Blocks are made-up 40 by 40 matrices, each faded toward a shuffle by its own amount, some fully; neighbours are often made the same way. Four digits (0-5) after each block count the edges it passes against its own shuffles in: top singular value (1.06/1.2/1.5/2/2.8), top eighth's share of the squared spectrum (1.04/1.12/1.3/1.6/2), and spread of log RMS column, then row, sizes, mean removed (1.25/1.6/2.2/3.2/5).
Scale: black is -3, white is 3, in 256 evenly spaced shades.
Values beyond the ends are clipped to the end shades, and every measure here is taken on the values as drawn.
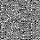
3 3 1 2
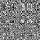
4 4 2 2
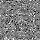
3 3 1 1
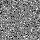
1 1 0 0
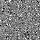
0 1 1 0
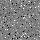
0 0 0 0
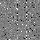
2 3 1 1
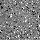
1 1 0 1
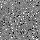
0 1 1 0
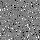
0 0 0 0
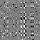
4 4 2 2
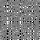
4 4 2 2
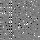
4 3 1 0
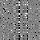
4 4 2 1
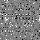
3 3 1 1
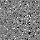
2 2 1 0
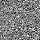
3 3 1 1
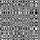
4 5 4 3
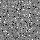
2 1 1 0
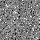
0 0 0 0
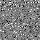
1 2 0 2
